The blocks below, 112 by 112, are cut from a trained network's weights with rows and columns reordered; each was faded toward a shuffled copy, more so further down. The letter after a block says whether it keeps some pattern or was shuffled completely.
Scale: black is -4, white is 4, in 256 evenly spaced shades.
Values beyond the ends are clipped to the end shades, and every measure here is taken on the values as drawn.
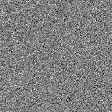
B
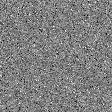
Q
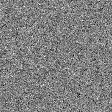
Q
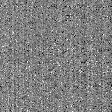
B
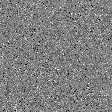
Q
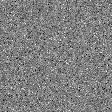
Q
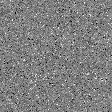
Q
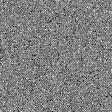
Q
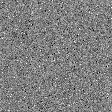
Q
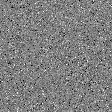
Q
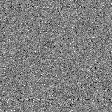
B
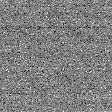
B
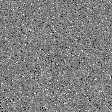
Q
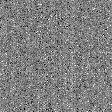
B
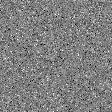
Q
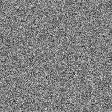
B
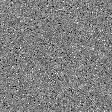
Q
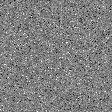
Q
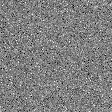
Q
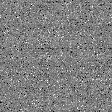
B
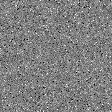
Q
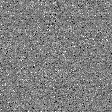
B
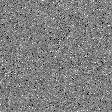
Q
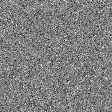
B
